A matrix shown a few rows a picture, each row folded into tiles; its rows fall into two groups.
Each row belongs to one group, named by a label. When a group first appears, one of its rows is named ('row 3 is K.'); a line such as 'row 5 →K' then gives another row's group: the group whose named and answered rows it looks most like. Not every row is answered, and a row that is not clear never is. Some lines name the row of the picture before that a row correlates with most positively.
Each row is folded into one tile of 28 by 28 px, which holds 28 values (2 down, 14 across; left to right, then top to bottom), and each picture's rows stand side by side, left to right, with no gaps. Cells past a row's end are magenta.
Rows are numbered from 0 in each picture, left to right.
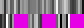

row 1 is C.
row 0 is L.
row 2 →L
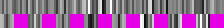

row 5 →L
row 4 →L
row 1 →L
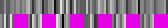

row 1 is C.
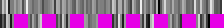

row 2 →L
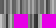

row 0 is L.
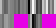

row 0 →C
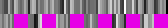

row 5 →C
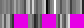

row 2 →C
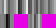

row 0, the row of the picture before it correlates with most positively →1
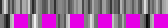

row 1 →C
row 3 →C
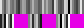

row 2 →L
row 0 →L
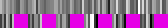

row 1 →L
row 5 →L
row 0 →L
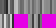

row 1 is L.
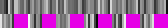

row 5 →C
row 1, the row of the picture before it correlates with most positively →0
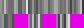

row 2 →C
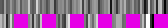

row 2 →C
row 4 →C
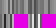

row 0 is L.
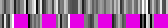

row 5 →L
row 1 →L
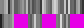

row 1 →L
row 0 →L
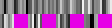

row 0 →C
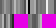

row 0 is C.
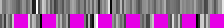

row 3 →C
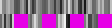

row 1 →C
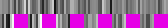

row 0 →C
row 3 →C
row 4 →C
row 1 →C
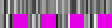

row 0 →L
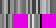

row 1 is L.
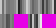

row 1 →C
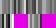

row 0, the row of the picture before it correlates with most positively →1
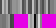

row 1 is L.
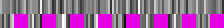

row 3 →C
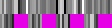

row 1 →L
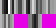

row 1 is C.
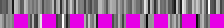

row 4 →L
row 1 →C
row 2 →L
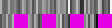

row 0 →L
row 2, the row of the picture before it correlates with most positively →7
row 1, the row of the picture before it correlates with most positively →2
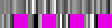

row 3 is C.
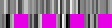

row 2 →L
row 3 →L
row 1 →C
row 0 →C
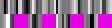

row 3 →C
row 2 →L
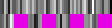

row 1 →C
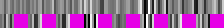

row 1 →C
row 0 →L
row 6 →C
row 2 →C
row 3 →L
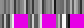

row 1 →C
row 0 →C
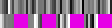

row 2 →C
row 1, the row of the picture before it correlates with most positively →2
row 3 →C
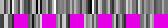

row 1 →L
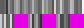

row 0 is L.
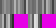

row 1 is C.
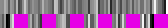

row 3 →C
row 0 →C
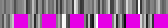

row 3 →C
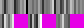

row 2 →L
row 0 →C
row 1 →C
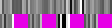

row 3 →L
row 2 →C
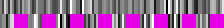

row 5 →C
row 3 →L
